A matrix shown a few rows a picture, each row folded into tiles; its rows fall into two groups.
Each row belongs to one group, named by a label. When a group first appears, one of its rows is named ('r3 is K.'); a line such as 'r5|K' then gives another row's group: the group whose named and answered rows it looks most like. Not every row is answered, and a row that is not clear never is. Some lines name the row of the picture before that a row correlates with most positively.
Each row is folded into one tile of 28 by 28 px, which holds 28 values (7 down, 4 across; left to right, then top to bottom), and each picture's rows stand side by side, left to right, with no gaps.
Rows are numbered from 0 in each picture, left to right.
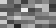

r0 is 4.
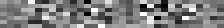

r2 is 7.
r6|4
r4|7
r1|4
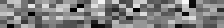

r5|4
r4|7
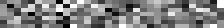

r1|4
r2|4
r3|7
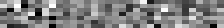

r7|4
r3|7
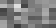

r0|4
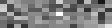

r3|7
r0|4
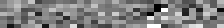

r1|4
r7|7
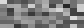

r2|4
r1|4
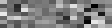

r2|4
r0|4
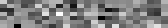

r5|7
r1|7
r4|7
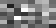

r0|4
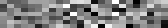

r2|7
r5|7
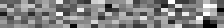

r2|4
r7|7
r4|4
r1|4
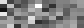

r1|7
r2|7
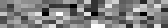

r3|7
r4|4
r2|4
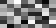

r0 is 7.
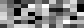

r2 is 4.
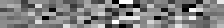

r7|4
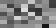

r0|4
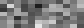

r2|4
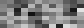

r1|4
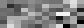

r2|7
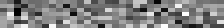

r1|4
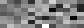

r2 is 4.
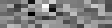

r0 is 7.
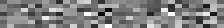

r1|4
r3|7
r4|4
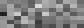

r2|4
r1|7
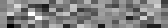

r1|4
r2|7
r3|4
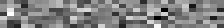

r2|4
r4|4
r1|7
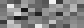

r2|4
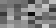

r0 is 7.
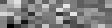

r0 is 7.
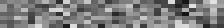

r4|4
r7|7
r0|4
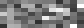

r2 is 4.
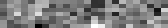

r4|4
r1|7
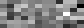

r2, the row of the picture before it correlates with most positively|1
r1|7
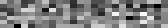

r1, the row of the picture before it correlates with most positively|2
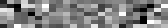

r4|7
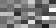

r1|4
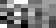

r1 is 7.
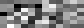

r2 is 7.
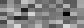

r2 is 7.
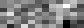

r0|7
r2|7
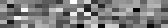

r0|4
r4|7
